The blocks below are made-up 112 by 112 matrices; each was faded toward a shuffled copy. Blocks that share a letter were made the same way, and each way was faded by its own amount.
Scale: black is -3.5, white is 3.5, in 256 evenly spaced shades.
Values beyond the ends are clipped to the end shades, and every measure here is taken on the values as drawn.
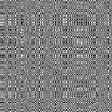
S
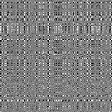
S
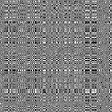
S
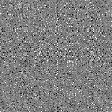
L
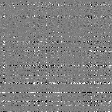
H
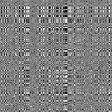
S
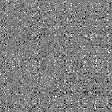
L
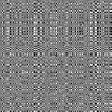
S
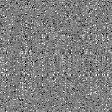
L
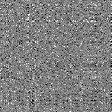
L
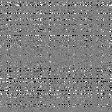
H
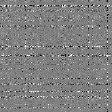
H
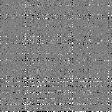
H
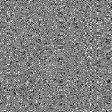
L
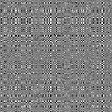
S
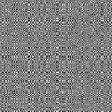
S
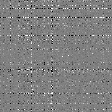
H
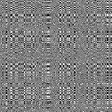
S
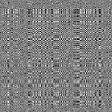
S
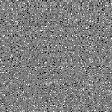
L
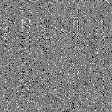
L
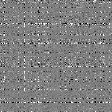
H
